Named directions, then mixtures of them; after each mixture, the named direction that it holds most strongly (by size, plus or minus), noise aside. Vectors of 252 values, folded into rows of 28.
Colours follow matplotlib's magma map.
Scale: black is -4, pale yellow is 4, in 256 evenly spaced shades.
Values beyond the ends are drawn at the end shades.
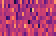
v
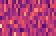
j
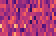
j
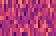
j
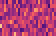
j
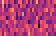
v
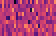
v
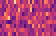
v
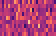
v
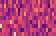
j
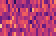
j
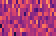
j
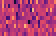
v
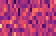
j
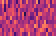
j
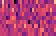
v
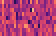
v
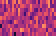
j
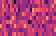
v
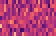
j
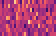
v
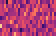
j
